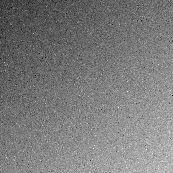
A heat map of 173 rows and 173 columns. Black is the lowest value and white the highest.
The field climbs toward the bottom right. There are no regular stripes. The ninth with the highest average is the bottom right. The grain is fine, like static. No single row or column stands out from its neighbours.
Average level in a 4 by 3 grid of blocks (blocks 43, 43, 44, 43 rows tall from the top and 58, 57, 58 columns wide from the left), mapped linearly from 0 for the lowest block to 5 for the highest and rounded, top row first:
0 1 2 / 1 2 3 / 2 3 4 / 3 4 5
